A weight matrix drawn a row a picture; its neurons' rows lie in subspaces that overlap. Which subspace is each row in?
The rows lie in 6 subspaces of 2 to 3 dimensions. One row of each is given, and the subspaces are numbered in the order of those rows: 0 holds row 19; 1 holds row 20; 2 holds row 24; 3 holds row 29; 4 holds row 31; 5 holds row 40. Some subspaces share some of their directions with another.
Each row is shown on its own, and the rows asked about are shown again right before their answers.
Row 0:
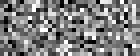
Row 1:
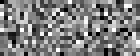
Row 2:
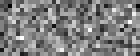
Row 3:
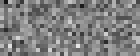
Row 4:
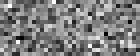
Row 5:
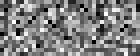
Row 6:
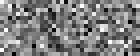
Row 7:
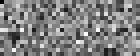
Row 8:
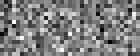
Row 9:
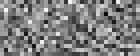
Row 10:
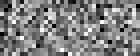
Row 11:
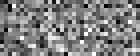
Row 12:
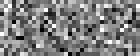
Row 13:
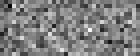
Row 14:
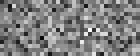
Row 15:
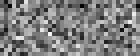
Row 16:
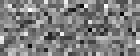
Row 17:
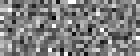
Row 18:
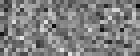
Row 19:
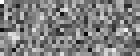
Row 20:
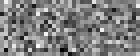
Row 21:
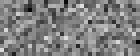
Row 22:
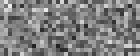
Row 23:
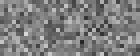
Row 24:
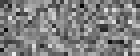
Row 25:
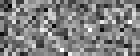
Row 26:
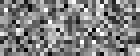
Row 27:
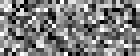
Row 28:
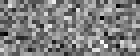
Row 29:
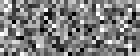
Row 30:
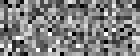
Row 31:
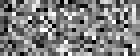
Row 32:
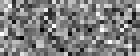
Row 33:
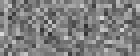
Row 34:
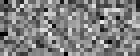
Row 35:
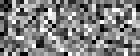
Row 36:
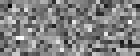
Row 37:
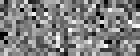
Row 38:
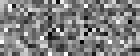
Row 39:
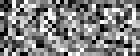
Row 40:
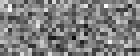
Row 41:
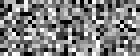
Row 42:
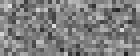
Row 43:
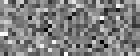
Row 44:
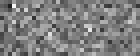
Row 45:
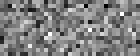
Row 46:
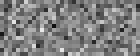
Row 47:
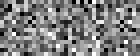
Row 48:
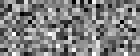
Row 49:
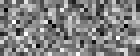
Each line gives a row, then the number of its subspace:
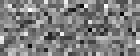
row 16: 2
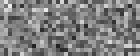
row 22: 5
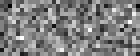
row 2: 4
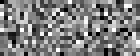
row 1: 0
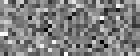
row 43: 4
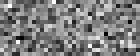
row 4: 4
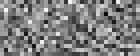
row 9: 5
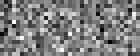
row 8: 3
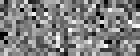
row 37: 4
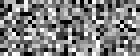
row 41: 1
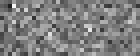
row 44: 5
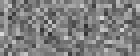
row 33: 0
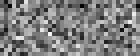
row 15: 0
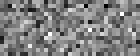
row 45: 2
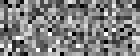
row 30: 0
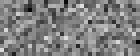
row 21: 2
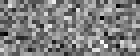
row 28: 4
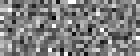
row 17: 0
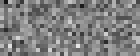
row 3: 0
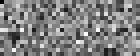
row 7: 0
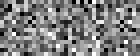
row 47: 1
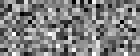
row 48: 1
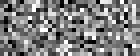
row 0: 4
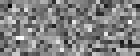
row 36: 4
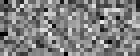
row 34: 4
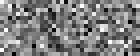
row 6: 2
